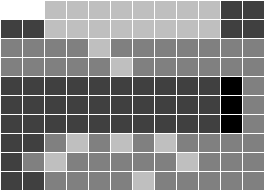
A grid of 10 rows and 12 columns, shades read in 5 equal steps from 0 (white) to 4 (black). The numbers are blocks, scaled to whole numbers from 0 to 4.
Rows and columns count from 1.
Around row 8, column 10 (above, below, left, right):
3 2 2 2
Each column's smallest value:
0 0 1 1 1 1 1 1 1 1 2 2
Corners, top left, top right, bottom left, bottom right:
0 3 3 2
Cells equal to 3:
41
